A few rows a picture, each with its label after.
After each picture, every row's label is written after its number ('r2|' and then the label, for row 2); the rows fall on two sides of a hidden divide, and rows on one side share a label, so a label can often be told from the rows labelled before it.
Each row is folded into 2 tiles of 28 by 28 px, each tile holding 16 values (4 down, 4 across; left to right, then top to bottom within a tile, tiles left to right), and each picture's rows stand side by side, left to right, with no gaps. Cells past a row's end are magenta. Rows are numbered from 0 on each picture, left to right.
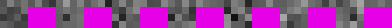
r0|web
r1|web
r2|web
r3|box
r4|web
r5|web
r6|web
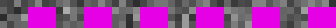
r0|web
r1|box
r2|web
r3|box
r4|box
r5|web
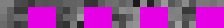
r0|web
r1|web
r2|box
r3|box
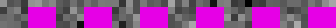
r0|box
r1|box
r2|box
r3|box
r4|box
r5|box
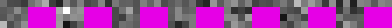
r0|box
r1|web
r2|box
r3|web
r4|web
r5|box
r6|web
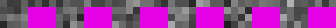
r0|web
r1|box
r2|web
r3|box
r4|web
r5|web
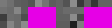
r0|box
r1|box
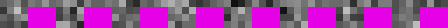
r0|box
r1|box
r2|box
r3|box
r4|box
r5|box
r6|box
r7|box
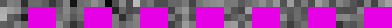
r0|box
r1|web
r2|web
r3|box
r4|box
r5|web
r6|box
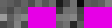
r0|web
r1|box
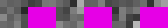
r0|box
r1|web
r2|box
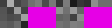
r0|web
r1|web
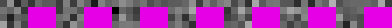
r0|web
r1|web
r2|box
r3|web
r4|box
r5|web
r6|web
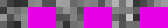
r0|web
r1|box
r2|box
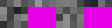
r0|web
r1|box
